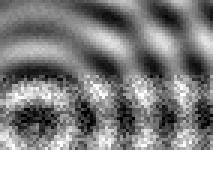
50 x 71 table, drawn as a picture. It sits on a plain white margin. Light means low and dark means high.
Slope: none. Seam: horizontal, 50% of the way down, the top part calmer. Calmest part: top left. Average level on the scale: 50%. Rings: centred on the bottom left. Stripes: horizontal, repeating 3 times.
